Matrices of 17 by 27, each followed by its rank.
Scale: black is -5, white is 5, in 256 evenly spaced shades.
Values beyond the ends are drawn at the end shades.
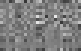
three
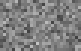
full rank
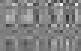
two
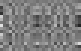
two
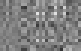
three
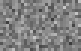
full rank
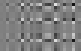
one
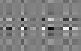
one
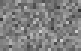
full rank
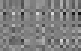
two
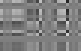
one
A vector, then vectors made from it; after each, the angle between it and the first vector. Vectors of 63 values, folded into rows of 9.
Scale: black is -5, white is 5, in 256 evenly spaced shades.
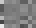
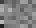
nearly opposite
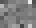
orthogonal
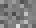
partly aligned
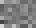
nearly parallel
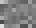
nearly parallel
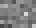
partly opposed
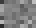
nearly opposite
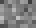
partly opposed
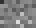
partly opposed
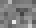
orthogonal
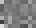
nearly parallel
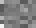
nearly parallel
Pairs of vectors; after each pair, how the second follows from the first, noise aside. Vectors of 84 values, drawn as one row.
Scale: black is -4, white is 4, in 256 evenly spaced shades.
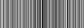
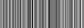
shuffled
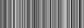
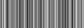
shuffled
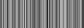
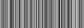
wrapped around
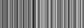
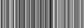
wrapped around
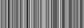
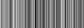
shuffled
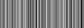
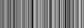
shuffled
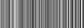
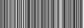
shuffled
